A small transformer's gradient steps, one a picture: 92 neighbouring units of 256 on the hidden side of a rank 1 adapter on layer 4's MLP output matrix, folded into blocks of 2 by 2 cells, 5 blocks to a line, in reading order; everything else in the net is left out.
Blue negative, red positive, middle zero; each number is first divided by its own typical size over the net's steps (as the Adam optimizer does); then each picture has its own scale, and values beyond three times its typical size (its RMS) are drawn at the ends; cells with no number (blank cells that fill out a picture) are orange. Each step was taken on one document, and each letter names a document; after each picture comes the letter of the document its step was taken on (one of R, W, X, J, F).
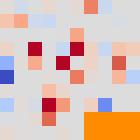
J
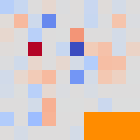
J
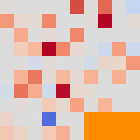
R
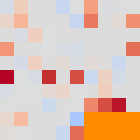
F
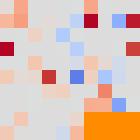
F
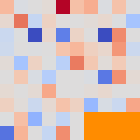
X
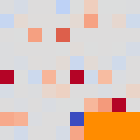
F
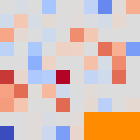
R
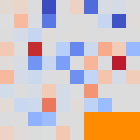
J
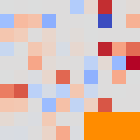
R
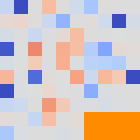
J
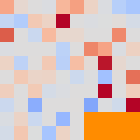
X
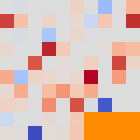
R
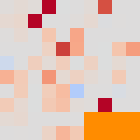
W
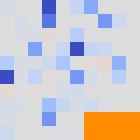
J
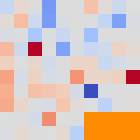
J
